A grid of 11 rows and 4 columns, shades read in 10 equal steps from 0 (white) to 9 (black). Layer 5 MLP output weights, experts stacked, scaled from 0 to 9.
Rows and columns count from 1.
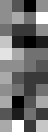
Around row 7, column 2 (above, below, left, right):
4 5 3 7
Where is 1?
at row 5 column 1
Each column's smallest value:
1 0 5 0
